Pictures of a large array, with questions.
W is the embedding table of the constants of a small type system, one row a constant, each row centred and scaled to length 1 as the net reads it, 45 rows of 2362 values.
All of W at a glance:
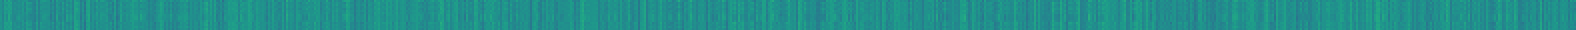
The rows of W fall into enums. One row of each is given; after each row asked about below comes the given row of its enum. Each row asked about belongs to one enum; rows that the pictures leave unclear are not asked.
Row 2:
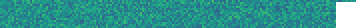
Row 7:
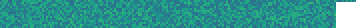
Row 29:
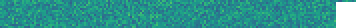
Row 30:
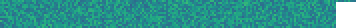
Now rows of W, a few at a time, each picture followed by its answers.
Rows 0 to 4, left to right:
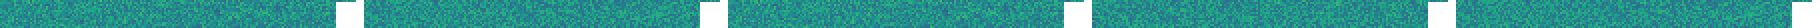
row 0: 2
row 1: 7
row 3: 30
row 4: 7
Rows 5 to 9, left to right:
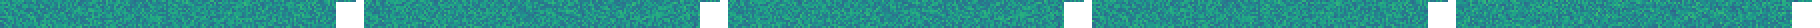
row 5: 30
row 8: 30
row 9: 2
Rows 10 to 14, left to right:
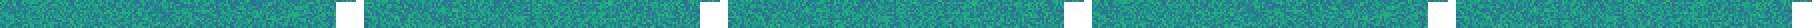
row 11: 30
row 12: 30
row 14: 30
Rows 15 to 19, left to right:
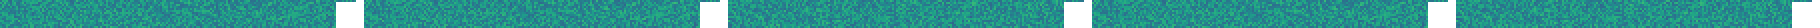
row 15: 7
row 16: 7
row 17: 30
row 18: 7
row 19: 30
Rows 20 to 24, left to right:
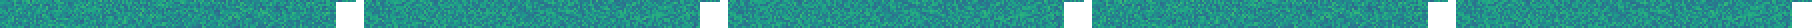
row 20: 2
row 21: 7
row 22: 7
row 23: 2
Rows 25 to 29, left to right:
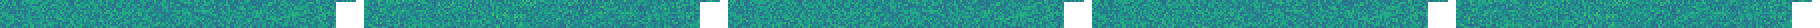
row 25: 7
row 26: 29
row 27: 7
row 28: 7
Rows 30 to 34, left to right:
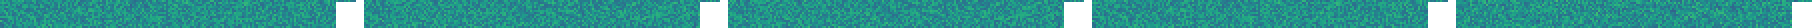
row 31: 7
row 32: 7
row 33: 30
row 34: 2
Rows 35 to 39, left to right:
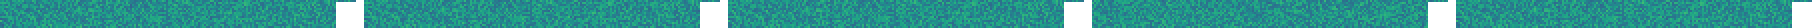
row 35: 30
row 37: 30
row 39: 30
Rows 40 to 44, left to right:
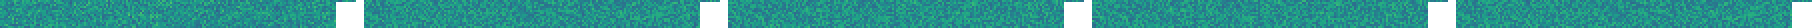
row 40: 29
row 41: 7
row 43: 30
